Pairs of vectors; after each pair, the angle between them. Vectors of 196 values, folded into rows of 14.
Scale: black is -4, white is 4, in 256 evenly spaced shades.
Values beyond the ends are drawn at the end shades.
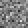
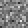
nearly parallel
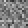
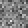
partly aligned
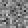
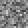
partly aligned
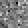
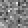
nearly opposite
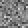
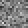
partly aligned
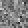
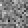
partly aligned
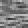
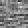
nearly opposite
